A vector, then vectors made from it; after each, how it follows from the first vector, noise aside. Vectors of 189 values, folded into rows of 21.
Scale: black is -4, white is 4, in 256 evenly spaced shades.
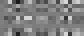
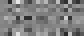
negated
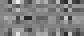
negated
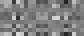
reversed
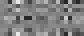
negated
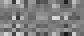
reversed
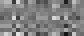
reversed
